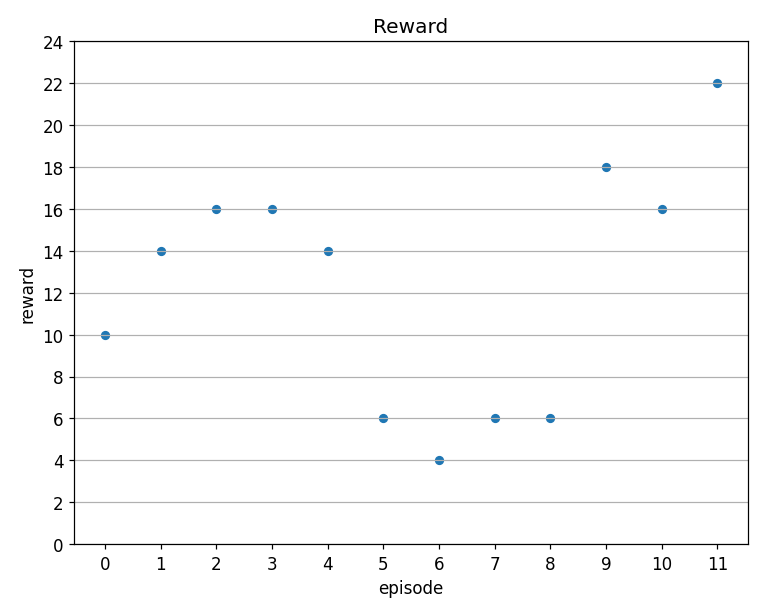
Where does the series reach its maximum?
11
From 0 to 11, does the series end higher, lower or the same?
higher
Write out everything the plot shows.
Title: Reward
x-axis: episode, ticks 0 1 2 3 4 5 6 7 8 9 10 11
y-axis: reward, ticks 0 2 4 6 8 10 12 14 16 18 20 22 24
Values:
10 14 16 16 14 6 4 6 6 18 16 22
